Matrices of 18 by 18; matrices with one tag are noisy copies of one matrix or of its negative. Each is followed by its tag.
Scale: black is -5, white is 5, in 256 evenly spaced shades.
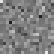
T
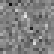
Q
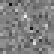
Q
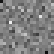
T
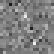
Q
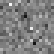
Q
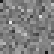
T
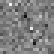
Q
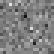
Q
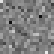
T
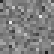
T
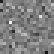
T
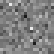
Q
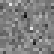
Q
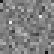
T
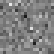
Q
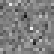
Q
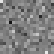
T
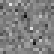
Q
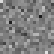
T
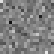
T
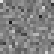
T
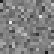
T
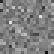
T
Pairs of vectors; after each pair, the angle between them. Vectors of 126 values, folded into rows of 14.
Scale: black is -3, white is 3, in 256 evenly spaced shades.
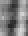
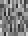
orthogonal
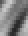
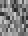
orthogonal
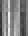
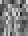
partly aligned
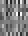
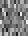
partly aligned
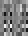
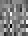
nearly opposite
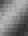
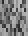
orthogonal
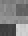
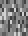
orthogonal
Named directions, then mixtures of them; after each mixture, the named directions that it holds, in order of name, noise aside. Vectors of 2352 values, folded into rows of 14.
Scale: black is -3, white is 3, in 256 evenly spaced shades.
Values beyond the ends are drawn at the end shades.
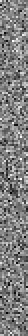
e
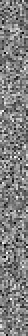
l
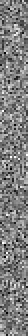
e, l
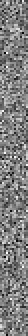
l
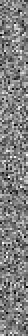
e, l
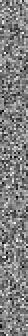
l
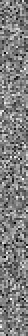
l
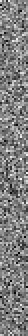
e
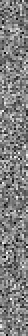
l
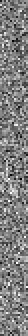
e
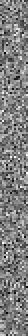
e, l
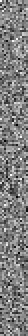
e, l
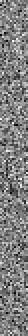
e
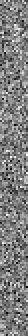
e, l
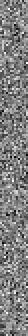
e, l
